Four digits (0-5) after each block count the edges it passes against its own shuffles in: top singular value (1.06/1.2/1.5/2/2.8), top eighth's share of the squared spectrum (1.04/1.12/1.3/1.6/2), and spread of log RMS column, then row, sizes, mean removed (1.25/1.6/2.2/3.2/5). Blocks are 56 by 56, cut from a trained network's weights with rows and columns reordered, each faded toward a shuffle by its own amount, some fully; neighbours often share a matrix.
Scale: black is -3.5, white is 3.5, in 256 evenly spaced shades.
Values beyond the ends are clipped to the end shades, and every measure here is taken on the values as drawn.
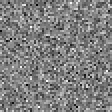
0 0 0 0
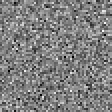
0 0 0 0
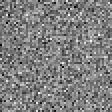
0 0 0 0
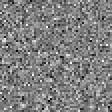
0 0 0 0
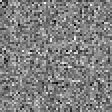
1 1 0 1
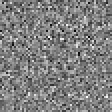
2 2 0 1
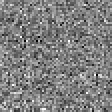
2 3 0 2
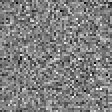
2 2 0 1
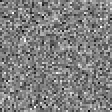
1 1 0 1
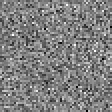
1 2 0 0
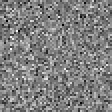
0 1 0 0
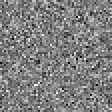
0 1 0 0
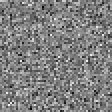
1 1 0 0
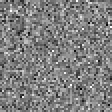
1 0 0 0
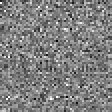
3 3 1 2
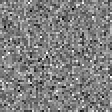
1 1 1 0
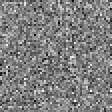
1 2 2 0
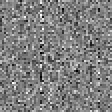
2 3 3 0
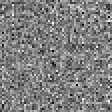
2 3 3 0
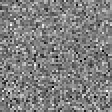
1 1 1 0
